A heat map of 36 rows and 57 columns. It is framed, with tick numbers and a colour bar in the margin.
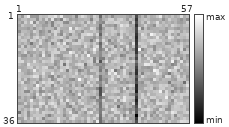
Histogram: skewed, a long tail of low values. Average level on the scale: 70%. Odd lines: columns 28 and 40. Slope: none.
